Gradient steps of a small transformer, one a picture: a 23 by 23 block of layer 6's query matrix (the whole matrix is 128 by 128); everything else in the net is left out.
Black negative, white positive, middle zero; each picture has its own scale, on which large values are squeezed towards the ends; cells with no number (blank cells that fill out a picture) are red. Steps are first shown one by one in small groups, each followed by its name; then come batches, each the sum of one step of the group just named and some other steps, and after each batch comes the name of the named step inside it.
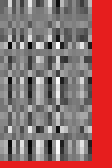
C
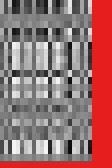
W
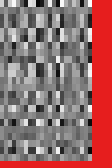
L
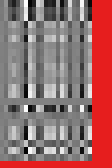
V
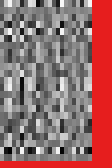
L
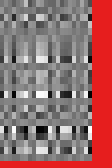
V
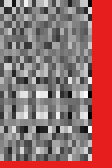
C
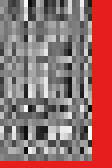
V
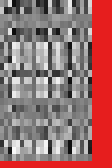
W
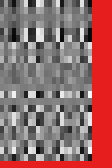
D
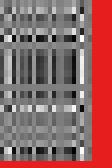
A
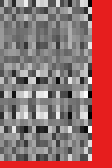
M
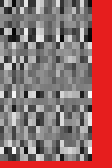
D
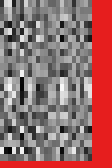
D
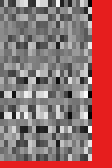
M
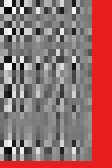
A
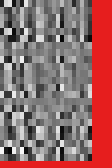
D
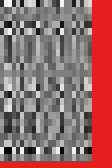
A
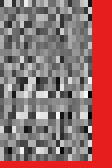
M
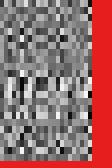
M
